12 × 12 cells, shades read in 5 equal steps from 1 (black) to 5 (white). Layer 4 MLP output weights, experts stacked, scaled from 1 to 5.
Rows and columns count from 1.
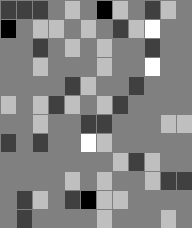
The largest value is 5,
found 3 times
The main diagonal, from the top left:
2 3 2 3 2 3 2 3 2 4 3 3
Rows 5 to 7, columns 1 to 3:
3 3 3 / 4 3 4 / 3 3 4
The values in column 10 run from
2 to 5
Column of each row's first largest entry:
5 10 5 10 6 1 3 6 8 5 3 7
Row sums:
33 39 36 40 35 38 37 37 37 37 35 37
